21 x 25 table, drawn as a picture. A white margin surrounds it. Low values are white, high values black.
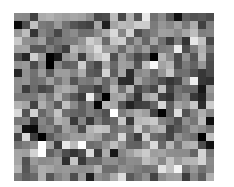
There are no regular stripes. On average the colour sits 50% of the way up the scale. Neither half mirrors the other.
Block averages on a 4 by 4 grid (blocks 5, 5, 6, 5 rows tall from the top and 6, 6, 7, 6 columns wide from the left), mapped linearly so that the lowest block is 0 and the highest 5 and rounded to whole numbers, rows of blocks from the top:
3203 | 5235 | 3324 | 1210
